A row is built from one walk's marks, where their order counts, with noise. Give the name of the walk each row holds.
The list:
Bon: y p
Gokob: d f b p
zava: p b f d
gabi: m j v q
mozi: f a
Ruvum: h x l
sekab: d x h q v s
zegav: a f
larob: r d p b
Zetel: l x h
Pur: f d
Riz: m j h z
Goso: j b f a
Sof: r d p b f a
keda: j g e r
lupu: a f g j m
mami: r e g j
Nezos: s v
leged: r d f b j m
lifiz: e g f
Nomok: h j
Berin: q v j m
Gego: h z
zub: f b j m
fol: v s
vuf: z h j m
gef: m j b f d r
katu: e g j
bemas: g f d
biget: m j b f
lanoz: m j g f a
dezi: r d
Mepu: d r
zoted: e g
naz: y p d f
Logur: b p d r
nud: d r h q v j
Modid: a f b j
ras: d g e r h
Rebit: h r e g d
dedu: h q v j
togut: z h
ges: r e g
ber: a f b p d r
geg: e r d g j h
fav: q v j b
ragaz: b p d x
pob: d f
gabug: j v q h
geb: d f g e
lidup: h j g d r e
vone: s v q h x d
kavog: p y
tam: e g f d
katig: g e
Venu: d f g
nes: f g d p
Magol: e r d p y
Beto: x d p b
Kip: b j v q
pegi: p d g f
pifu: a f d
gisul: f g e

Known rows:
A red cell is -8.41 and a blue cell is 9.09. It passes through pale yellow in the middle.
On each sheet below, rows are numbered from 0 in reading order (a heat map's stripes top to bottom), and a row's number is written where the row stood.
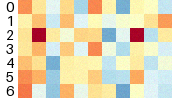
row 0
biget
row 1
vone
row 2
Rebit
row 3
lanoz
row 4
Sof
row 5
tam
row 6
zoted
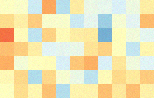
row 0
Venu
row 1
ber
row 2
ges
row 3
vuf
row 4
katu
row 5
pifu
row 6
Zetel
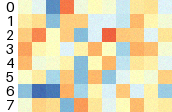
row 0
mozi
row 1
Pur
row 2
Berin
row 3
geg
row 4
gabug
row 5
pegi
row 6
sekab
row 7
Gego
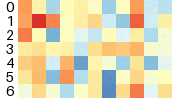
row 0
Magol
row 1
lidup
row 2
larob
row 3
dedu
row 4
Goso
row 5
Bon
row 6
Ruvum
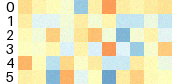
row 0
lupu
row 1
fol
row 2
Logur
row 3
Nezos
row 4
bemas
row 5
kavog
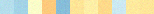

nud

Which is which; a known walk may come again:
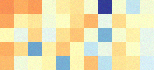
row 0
gef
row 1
mami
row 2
Logur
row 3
dezi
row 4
gabug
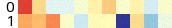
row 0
leged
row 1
keda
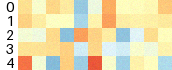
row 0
Modid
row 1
lupu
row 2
Riz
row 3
geb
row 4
lifiz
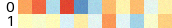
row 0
fav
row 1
Nezos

